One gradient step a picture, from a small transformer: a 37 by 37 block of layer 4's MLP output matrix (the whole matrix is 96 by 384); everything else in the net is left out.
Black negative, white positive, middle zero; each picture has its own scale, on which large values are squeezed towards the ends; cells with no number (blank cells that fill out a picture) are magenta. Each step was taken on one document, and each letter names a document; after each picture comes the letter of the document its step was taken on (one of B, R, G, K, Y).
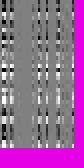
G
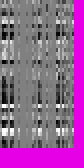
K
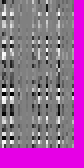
G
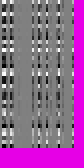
G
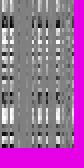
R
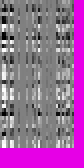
K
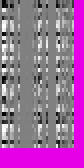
R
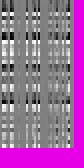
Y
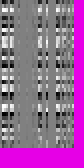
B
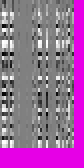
R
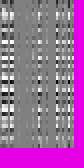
B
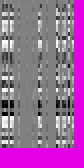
B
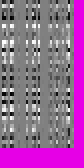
Y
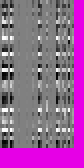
B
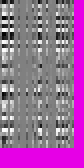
K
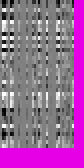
K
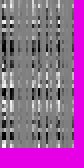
G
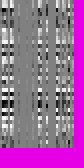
B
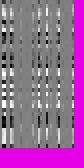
G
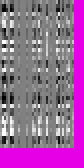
K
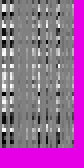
K
